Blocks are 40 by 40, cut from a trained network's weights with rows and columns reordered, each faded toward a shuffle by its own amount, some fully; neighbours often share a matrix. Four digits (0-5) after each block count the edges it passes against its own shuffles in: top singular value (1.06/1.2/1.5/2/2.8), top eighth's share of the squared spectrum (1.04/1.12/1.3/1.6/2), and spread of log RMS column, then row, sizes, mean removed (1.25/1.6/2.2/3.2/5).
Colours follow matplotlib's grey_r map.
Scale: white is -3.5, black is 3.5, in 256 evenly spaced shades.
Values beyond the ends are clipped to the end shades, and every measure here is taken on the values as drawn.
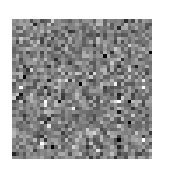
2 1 0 0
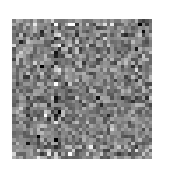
2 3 1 1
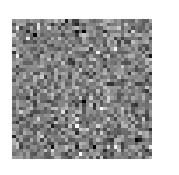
0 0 0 0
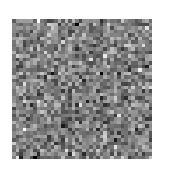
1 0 0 0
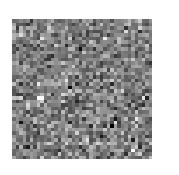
0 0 0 1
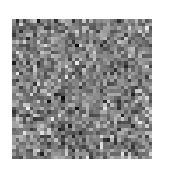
0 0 0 0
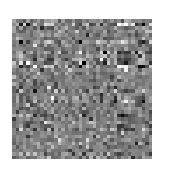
4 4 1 3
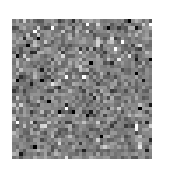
0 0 0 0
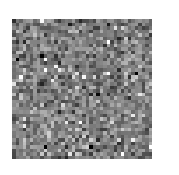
0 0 0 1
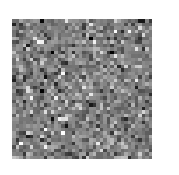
0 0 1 0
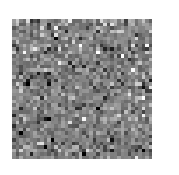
2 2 0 1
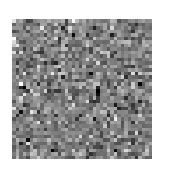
1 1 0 1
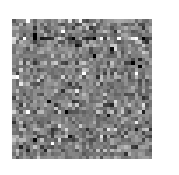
2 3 0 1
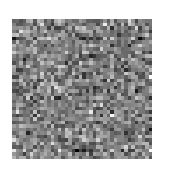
3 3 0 1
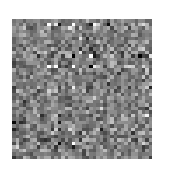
3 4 1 2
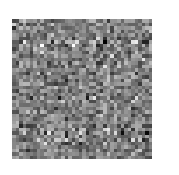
3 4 0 2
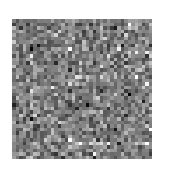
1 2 1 1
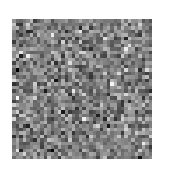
2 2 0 0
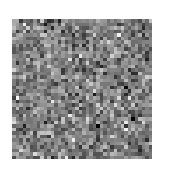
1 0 0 0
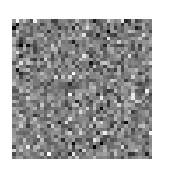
1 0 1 0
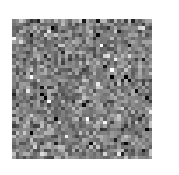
1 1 0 0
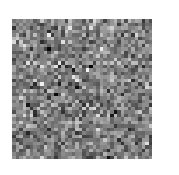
2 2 0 1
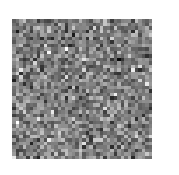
2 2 0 0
